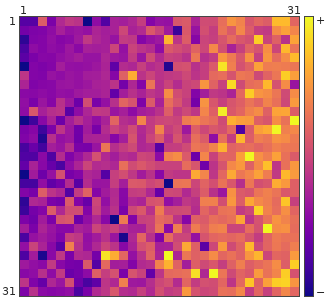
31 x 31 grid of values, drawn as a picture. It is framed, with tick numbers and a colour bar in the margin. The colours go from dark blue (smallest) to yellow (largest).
Fine speckle covers the field. An odd patch, calmer than its surroundings, sits in the top left. The values follow a bell shape. The field climbs toward the right. The top left is the calmest part. There are no regular stripes.
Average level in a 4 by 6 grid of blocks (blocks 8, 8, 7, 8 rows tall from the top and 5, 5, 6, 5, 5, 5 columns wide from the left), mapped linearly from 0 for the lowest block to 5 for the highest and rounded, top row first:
012245
012345
012345
012345
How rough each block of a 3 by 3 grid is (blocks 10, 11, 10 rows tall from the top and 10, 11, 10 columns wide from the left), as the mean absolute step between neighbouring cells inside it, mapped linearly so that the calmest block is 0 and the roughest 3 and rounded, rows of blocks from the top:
022 / 222 / 232
